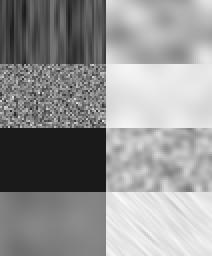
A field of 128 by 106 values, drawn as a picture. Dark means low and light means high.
The table splits into 4 rows of 2 panels. Panel 1,1: low, streaked downward. Panel 1,2: high, smooth. Panel 2,1: middling, fine-grained, strong in contrast. Panel 2,2: very high, smooth, faint in contrast. Panel 3,1: very low, flat. Panel 3,2: high, blotchy. Panel 4,1: middling, smooth, faint in contrast. Panel 4,2: very high, slanting down to the right, faint in contrast.
